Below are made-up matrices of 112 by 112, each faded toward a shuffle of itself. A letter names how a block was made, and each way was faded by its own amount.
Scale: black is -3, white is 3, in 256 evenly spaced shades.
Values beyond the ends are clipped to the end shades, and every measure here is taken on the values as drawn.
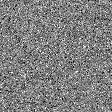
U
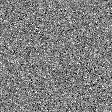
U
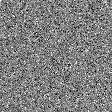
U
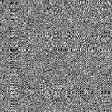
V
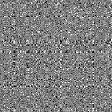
V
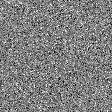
U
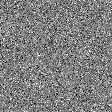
U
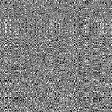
V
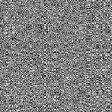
V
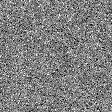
U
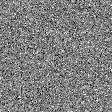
U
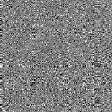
V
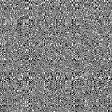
V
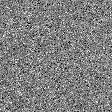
U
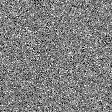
U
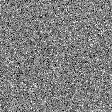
U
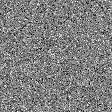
U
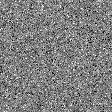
U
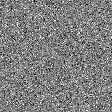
U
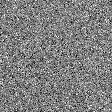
U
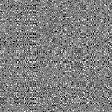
V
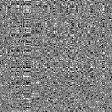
V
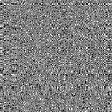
V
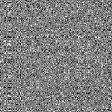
V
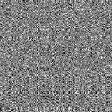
V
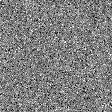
U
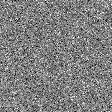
U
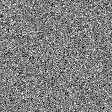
U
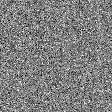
U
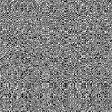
V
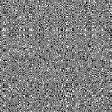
V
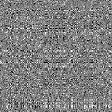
V
